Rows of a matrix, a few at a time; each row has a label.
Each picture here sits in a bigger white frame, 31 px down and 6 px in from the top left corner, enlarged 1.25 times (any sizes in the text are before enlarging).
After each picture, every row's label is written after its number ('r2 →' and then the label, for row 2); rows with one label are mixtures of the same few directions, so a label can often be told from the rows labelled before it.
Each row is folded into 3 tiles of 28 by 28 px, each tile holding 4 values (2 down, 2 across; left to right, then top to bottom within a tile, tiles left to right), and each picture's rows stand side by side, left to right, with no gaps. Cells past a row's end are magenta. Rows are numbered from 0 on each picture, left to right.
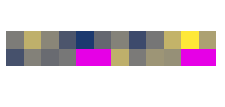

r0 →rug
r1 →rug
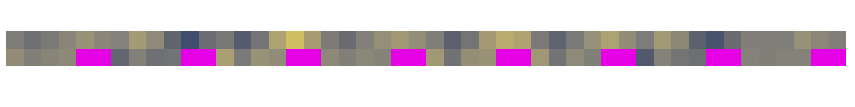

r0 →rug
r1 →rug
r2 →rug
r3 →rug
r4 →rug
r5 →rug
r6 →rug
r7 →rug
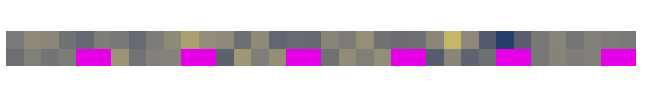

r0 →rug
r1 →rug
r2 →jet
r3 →jet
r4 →rug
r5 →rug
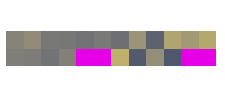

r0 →rug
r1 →jet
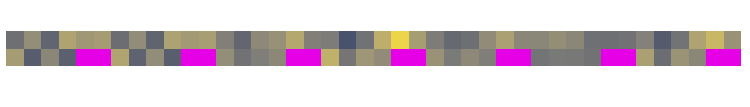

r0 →jet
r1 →jet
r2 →rug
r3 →rug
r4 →rug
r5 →rug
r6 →rug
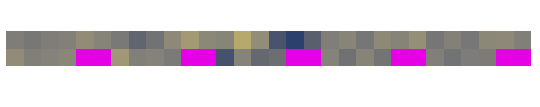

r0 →rug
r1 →rug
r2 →rug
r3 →jet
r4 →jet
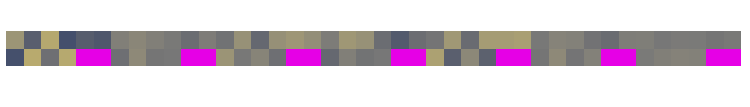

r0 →jet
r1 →rug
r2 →jet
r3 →rug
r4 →jet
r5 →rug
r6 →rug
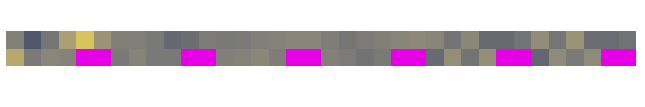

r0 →rug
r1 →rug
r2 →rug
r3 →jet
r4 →jet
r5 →jet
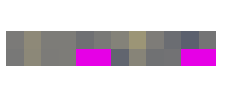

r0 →rug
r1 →rug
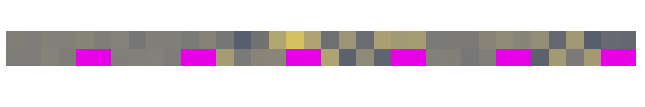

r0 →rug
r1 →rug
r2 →rug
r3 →jet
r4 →rug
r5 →jet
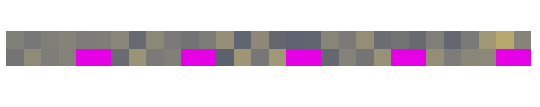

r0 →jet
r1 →jet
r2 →jet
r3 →jet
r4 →rug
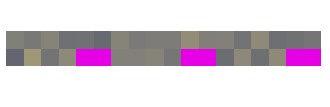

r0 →jet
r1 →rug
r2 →jet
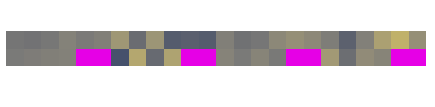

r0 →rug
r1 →jet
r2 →rug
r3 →rug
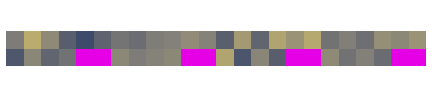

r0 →rug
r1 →rug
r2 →jet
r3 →jet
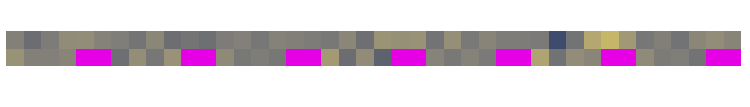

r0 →rug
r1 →jet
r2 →jet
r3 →jet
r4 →jet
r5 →rug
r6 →jet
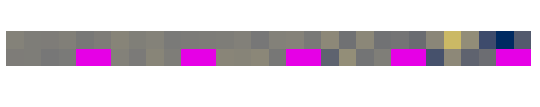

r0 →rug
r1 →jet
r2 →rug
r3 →jet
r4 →rug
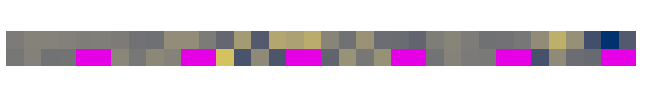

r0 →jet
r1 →rug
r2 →jet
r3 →jet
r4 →rug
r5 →rug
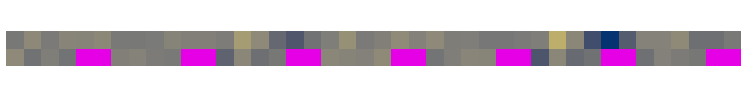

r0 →jet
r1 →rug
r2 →rug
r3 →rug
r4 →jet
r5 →rug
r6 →rug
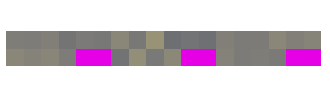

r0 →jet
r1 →jet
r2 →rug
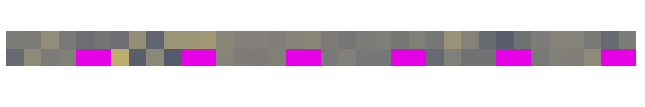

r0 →jet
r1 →jet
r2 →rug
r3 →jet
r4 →rug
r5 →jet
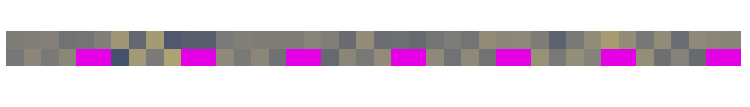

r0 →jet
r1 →jet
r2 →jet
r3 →jet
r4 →jet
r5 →rug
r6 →jet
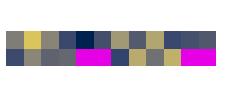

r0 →rug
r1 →jet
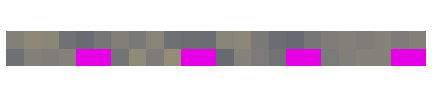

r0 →rug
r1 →jet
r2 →rug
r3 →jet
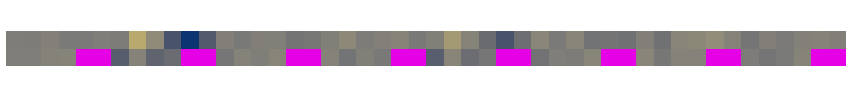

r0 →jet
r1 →rug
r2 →jet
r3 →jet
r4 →rug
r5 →jet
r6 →rug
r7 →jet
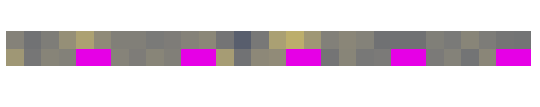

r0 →rug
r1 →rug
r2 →rug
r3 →rug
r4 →jet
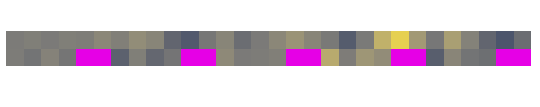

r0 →jet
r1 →rug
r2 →rug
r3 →rug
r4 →rug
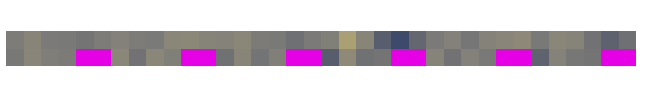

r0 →rug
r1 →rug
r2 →rug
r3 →rug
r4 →jet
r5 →rug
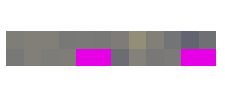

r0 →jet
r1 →rug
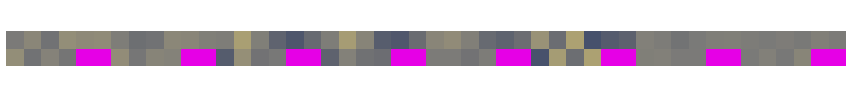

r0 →jet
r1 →rug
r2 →rug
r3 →rug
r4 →rug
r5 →jet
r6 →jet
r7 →jet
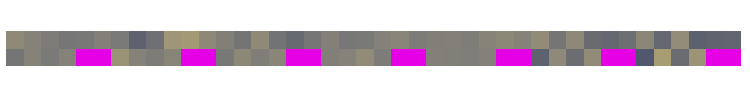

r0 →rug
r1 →rug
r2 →jet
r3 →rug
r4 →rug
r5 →jet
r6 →jet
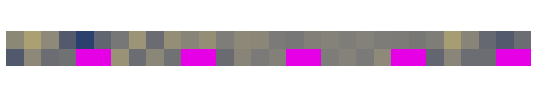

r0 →rug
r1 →jet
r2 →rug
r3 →jet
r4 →rug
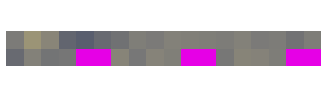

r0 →rug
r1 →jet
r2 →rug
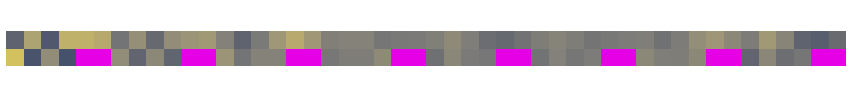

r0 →jet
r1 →jet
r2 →rug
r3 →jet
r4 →rug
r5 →rug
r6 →rug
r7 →rug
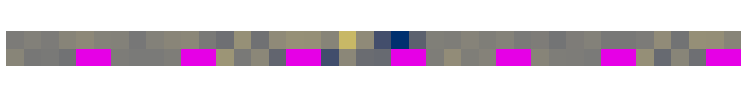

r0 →jet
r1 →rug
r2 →jet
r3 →rug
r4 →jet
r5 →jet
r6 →jet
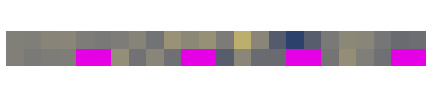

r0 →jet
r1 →jet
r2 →rug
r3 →rug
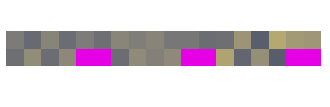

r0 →jet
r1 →jet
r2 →jet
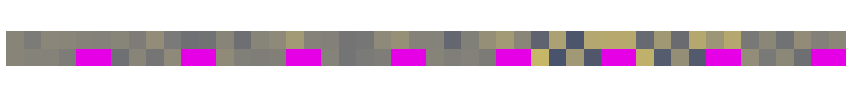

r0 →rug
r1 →jet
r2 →rug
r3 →rug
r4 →rug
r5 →jet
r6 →jet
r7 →jet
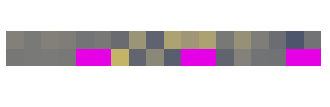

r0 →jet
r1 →jet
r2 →rug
